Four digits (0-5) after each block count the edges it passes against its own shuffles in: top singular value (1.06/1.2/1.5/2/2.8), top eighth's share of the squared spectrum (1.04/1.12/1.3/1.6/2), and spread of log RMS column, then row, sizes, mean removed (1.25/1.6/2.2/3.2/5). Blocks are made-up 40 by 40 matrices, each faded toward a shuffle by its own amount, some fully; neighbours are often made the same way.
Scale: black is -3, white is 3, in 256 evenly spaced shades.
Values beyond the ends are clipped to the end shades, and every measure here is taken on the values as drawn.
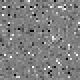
2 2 0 1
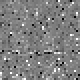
2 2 0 1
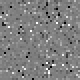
1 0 0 0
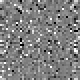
3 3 2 1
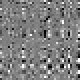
4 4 3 2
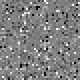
1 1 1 0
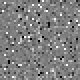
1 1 0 0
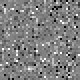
2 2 0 0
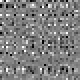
4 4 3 3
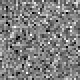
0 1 0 0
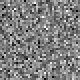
0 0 0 0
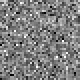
0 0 0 0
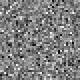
0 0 0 0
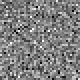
0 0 0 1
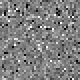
2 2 0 1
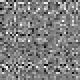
4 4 2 2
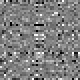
4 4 2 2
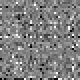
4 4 2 2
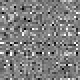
4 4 2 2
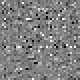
3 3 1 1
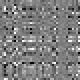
4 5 3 3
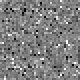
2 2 0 0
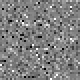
2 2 0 0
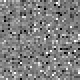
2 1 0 0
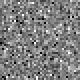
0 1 0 0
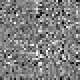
3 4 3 1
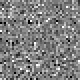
2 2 0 0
